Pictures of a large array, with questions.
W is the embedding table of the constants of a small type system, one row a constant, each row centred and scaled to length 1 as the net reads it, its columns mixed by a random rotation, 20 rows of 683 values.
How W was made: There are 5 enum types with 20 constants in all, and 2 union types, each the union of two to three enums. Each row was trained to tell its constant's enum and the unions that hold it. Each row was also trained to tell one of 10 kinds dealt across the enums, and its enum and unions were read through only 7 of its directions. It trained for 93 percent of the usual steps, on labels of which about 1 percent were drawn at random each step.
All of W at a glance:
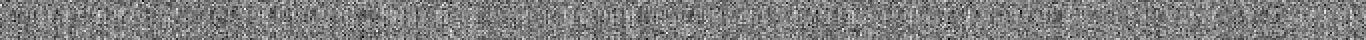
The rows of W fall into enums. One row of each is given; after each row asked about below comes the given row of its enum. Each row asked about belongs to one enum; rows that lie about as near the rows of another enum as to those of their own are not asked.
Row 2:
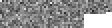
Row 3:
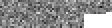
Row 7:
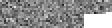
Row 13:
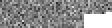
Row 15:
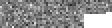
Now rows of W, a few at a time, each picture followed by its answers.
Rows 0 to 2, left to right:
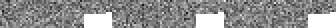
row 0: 15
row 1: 13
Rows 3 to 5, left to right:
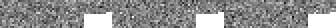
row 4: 15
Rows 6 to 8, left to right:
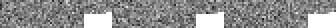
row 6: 7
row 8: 7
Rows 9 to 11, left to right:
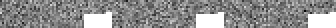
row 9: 13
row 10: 7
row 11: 3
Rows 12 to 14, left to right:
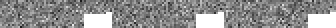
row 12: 15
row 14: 2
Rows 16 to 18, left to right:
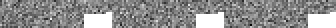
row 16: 13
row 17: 15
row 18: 7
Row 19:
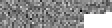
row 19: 3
